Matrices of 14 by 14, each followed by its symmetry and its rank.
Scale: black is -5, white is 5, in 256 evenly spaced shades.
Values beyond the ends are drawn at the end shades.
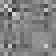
symmetric, rank three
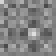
symmetric, rank three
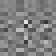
neither, rank two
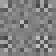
symmetric, rank two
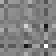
symmetric, rank two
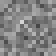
symmetric, full rank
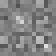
symmetric, rank three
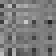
neither, rank two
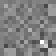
symmetric, rank three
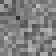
symmetric, full rank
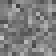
neither, full rank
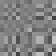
symmetric, rank two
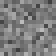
neither, full rank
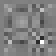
symmetric, rank two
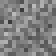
symmetric, full rank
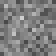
neither, full rank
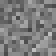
symmetric, full rank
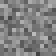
neither, full rank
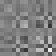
symmetric, rank two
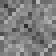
symmetric, full rank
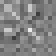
symmetric, rank three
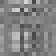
neither, rank two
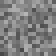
neither, full rank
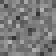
symmetric, full rank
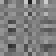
neither, rank two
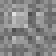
symmetric, rank two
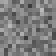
neither, full rank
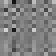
neither, rank two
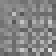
symmetric, rank three
